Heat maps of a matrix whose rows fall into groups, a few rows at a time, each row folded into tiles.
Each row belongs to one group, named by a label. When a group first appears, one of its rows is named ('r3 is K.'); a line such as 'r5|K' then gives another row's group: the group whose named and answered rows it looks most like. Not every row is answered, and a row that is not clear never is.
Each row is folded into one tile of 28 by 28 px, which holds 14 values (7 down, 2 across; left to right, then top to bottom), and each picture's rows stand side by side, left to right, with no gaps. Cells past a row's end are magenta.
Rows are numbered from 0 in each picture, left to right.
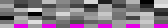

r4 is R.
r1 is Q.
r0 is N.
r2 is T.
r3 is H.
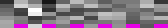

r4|T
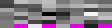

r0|R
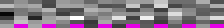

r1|N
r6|T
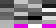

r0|R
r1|N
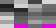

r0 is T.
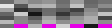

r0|Q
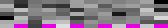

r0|N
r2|R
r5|H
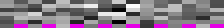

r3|Q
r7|N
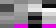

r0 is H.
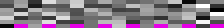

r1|R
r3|R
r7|Q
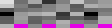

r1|H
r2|Q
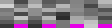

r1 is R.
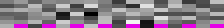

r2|Q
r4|R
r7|R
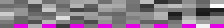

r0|T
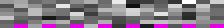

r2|Q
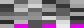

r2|R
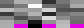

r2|R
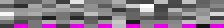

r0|T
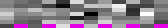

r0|T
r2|R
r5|T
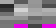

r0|H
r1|T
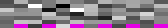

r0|R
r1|Q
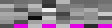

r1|N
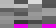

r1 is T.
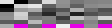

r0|H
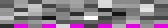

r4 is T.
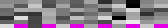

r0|N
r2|N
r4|N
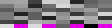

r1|R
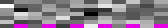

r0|Q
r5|R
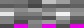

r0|T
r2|T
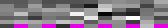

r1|N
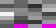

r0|T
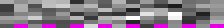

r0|H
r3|N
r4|H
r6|T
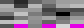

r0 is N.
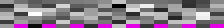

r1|T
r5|Q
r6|N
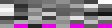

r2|H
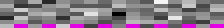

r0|N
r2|N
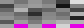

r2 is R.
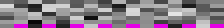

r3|N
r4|H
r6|T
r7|R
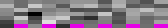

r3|Q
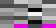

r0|R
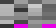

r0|Q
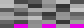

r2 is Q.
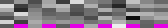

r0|Q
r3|N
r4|R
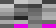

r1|H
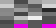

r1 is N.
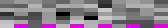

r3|N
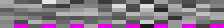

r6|N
